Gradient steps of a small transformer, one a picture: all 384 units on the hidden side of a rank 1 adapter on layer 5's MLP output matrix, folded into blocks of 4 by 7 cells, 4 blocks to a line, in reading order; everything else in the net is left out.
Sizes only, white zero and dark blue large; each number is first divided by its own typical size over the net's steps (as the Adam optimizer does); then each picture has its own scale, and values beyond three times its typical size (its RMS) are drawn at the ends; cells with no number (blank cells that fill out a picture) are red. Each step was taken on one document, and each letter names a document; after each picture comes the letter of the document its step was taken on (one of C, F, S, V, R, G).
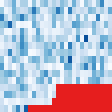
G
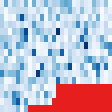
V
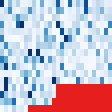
G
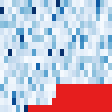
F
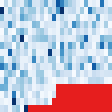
F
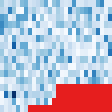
G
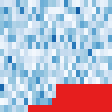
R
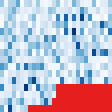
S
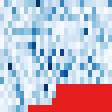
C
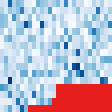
R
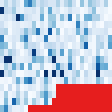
V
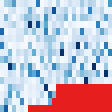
C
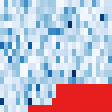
S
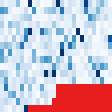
F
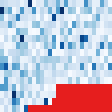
F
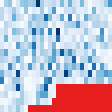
C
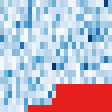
R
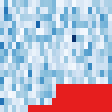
S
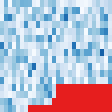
S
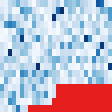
G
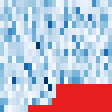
S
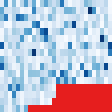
V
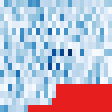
C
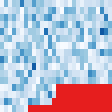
S
